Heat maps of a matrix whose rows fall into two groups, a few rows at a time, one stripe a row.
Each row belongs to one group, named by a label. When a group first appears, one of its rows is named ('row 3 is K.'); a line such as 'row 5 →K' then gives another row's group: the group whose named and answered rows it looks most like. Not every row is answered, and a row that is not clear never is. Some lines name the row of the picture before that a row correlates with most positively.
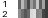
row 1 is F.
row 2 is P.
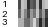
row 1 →F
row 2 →F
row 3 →P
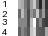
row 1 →P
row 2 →F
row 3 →P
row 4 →P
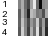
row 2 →P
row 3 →F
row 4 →F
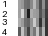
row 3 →P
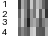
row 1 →F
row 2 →F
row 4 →P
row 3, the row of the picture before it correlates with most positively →2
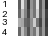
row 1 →F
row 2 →F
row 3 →P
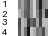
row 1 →P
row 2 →P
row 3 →F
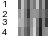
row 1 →F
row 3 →P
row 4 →P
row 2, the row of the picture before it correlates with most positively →2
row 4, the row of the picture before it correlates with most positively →1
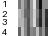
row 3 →P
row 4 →F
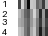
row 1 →P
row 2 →P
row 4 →P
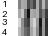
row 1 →F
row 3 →P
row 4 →P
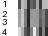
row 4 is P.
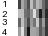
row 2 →P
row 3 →F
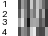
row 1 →F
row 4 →P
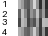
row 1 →P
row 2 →F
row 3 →F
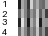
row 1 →F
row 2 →F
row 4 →F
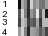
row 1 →F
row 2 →F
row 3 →F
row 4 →P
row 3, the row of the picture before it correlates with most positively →3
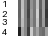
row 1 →F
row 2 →F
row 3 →F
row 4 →F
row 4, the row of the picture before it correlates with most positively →1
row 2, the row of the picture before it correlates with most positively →2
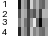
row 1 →F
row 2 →F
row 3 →P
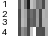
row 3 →F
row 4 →P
